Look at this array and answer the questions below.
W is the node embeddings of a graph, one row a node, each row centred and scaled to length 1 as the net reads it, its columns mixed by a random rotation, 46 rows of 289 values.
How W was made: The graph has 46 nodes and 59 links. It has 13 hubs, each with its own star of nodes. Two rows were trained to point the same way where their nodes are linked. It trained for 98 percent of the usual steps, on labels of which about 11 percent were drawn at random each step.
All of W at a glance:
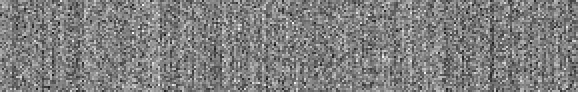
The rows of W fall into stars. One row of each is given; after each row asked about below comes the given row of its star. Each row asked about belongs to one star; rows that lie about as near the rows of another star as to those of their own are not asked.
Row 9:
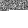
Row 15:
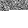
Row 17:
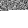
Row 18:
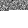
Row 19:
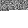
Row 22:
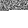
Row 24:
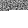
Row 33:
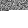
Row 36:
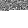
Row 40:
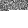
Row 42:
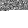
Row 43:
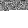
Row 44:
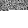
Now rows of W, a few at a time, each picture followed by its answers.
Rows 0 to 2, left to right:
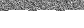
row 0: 9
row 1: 24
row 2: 15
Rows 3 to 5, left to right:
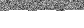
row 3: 15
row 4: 18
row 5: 40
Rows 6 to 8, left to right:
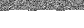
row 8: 19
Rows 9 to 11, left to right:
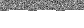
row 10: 40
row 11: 33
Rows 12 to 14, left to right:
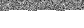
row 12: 36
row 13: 18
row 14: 36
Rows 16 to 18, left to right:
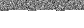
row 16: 19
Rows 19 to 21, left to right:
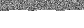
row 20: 42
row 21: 17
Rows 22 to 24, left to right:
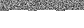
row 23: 43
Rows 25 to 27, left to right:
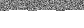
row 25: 44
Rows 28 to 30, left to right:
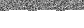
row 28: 44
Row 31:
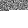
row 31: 24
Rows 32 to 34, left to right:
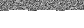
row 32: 17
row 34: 22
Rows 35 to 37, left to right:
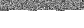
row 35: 19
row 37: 9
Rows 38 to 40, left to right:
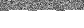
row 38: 33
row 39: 43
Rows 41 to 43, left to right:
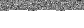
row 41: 18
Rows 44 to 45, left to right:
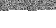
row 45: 17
